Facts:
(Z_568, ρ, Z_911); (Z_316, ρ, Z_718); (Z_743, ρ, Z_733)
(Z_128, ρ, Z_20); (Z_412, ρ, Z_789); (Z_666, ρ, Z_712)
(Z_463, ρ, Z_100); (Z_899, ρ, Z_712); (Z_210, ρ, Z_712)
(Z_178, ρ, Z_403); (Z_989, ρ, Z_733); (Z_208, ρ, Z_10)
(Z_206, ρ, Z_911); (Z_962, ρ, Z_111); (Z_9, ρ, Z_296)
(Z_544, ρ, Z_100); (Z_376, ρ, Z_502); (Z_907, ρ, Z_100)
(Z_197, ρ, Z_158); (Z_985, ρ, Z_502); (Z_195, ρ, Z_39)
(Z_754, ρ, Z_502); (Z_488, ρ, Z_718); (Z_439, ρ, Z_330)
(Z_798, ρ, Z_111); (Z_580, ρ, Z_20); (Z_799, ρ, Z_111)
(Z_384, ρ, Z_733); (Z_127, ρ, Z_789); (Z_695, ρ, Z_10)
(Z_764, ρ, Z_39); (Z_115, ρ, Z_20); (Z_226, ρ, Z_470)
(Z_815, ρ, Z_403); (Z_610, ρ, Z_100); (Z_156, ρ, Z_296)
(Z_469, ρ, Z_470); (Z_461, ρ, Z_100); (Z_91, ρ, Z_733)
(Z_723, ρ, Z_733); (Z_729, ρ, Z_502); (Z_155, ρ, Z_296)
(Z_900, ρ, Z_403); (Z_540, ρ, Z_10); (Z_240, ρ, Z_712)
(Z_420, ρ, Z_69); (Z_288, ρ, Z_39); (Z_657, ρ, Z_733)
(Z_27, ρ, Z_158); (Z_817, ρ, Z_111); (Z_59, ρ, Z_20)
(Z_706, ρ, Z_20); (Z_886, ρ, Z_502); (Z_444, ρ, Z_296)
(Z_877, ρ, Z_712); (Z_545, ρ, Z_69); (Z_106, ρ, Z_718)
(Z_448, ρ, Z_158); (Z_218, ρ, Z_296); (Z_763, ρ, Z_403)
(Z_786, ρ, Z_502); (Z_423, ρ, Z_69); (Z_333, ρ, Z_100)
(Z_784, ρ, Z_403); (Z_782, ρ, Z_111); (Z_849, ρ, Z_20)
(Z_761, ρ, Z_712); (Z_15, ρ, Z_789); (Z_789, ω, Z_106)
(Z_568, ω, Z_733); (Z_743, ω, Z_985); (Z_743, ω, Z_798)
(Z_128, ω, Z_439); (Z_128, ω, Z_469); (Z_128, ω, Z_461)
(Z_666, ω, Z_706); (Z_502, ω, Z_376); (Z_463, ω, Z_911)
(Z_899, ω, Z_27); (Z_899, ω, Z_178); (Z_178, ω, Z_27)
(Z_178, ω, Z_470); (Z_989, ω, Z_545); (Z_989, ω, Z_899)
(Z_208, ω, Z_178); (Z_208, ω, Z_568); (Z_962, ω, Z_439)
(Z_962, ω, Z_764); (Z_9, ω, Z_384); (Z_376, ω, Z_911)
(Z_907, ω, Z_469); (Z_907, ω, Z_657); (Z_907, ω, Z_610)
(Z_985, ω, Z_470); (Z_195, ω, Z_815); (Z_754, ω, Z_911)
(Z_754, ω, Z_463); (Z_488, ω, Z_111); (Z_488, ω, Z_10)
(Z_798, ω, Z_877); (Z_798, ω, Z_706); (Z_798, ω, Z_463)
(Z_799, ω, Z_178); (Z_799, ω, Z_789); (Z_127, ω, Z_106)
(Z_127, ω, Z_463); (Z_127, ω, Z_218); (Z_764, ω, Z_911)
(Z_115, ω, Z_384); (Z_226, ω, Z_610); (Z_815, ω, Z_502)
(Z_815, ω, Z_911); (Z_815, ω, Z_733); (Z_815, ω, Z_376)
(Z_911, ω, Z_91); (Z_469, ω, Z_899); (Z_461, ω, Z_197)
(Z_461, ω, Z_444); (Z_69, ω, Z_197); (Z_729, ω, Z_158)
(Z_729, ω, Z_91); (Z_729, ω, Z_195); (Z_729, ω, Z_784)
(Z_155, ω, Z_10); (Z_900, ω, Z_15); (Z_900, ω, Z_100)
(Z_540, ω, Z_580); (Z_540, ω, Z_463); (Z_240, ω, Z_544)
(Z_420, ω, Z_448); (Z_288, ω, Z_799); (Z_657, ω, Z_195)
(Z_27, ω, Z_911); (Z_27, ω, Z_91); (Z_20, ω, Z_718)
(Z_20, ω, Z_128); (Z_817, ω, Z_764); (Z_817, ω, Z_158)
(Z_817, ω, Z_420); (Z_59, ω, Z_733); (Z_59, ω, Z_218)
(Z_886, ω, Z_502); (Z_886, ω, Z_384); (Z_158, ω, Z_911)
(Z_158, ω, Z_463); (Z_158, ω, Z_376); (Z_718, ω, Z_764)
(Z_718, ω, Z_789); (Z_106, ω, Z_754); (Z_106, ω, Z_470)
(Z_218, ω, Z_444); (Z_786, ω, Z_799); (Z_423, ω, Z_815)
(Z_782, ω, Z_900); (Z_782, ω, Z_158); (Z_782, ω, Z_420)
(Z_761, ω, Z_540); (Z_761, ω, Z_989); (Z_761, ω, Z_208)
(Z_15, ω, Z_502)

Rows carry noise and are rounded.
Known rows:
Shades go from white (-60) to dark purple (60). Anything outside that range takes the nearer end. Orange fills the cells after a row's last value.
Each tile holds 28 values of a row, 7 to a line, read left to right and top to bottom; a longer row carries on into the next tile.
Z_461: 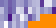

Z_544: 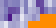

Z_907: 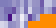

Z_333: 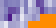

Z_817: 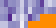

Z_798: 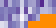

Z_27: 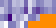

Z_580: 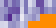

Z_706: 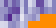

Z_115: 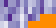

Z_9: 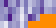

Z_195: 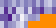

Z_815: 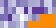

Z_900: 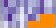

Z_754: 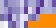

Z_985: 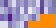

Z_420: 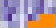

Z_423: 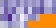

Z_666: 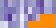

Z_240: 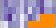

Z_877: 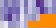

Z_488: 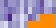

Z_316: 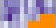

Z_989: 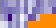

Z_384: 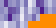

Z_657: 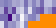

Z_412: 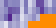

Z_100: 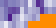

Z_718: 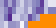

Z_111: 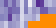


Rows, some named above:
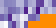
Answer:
Z_463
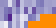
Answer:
Z_208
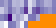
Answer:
Z_27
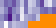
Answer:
Z_444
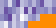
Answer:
Z_568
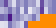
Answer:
Z_985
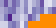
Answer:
Z_20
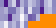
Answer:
Z_886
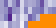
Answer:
Z_786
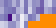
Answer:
Z_729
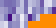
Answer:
Z_128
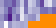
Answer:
Z_444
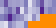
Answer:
Z_470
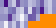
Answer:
Z_15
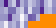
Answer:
Z_886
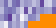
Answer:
Z_59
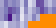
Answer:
Z_723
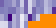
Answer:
Z_469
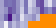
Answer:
Z_197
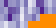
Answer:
Z_384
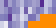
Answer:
Z_127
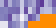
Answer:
Z_540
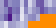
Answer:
Z_156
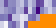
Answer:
Z_158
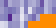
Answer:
Z_743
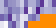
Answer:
Z_754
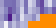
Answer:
Z_197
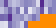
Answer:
Z_106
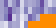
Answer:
Z_786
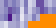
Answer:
Z_723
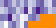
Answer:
Z_376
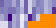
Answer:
Z_469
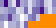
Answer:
Z_502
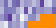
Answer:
Z_59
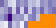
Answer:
Z_178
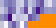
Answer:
Z_764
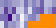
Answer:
Z_657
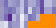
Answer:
Z_240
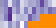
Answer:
Z_799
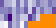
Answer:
Z_899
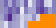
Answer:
Z_403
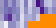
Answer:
Z_712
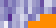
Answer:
Z_69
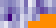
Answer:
Z_91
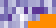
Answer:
Z_815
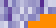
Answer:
Z_789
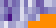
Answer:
Z_296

